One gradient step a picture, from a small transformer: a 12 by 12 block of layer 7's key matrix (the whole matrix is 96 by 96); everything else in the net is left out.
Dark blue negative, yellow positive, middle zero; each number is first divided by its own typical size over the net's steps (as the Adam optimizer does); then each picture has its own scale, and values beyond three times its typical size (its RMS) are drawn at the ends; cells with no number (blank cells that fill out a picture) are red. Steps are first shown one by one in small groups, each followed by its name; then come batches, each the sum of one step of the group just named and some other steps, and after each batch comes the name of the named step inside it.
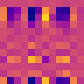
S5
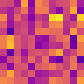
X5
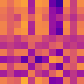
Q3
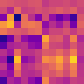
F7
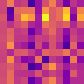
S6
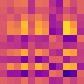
Q3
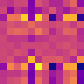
S6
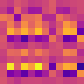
S5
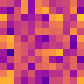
X5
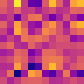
S6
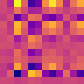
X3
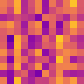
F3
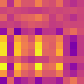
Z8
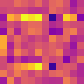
Z8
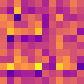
F3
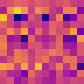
Z8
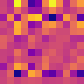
X3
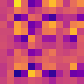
X3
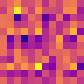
F3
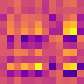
F3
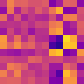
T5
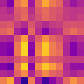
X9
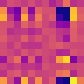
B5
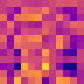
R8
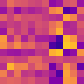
T5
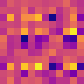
B5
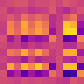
B5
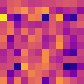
R8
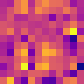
X9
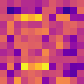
R8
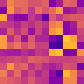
T5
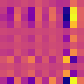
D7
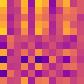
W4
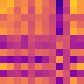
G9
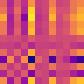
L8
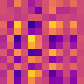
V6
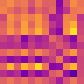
G9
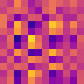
V6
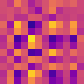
V6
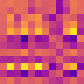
G9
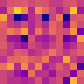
D7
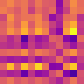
G9
